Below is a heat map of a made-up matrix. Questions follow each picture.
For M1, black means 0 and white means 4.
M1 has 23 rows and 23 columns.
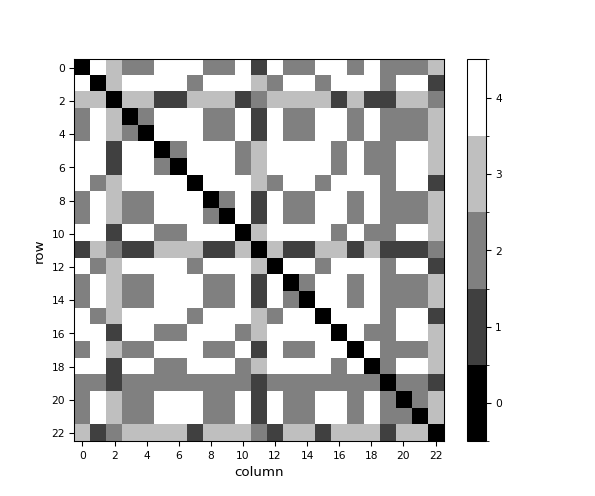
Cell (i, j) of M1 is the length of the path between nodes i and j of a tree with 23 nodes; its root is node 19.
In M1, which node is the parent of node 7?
22
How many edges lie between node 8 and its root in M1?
2
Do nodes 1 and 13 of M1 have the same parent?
no
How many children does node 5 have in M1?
0
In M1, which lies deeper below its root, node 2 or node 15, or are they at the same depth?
node 15
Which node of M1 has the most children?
11
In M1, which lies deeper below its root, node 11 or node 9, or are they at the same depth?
node 9
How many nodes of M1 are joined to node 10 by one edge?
1
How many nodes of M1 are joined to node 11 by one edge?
11
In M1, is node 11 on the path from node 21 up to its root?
yes
